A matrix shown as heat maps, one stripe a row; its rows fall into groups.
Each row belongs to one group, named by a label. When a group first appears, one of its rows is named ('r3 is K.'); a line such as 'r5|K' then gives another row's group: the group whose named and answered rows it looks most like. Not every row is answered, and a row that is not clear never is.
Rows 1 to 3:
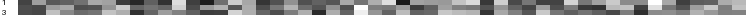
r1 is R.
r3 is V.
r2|V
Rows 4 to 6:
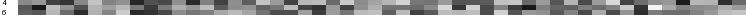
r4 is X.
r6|V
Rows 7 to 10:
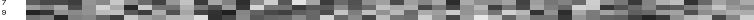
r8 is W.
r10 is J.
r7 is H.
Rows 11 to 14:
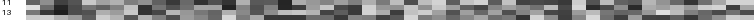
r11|R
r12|X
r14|W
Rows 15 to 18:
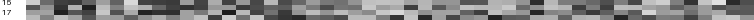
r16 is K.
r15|X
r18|W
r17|X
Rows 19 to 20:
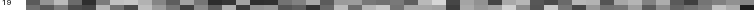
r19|R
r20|K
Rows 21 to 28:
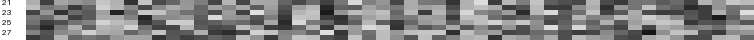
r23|W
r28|R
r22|H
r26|V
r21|W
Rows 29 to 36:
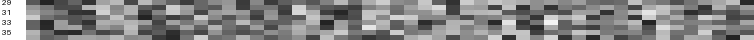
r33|V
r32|X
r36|J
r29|K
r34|V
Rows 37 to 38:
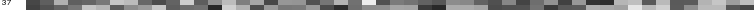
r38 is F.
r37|V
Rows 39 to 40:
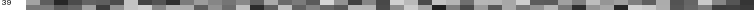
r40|F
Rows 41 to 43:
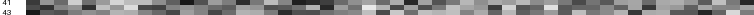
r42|V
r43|R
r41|K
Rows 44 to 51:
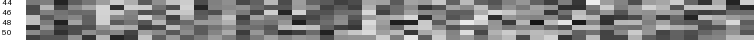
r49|H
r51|W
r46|H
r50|K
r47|W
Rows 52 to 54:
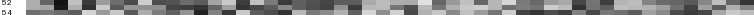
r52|K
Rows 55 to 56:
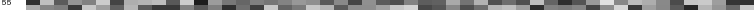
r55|F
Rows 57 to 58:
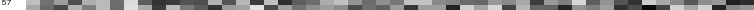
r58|J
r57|X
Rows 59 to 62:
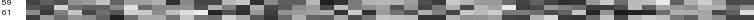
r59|F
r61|J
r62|F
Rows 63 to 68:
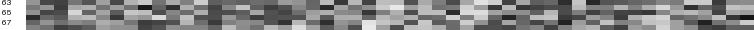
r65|J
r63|J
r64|R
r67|R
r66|F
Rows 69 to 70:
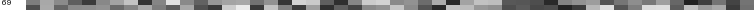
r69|H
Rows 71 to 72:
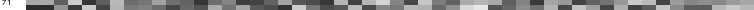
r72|R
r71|K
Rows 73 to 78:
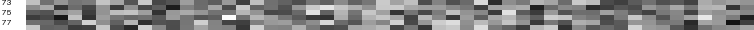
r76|K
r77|X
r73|W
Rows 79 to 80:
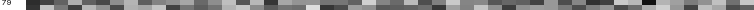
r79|V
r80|F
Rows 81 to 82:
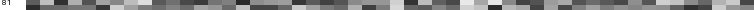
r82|R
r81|K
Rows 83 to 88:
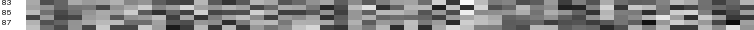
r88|W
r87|J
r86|F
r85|J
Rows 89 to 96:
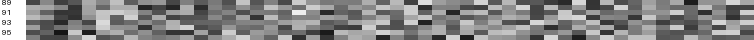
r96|F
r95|K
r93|W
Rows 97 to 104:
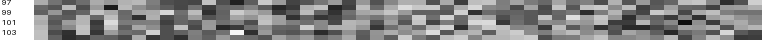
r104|X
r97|J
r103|K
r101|W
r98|R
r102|J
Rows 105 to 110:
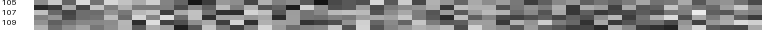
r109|W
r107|J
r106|R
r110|J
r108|F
